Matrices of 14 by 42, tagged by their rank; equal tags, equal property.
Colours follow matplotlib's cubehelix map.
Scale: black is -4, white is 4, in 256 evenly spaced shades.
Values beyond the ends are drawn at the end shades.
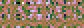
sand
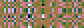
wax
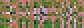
sand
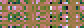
wax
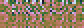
sand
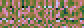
sand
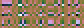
wax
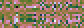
sand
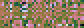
sand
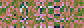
sand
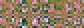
sand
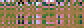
wax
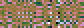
sand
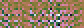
sand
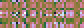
wax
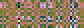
wax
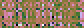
sand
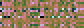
sand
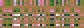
wax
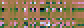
wax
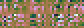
sand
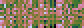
sand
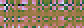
wax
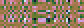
wax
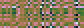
wax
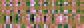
wax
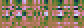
wax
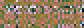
sand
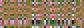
wax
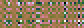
wax
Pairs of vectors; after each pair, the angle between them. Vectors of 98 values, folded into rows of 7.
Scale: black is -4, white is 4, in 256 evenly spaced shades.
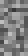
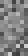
partly aligned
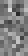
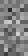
partly opposed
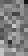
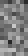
nearly parallel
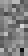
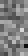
orthogonal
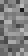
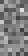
nearly opposite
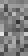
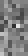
orthogonal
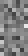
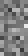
nearly parallel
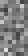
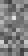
orthogonal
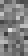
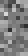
partly opposed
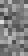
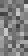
partly aligned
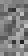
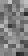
orthogonal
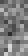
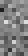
partly opposed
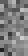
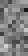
partly opposed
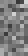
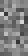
orthogonal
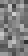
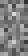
nearly parallel
